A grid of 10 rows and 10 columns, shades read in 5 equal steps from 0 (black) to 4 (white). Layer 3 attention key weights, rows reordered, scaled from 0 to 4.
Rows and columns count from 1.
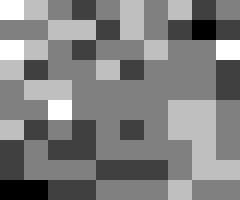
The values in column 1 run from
0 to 4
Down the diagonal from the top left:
4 2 2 2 2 2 2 2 3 2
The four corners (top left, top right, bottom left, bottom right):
4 2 0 2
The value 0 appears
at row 2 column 9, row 10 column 1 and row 10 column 2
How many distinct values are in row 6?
3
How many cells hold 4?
4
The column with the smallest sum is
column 4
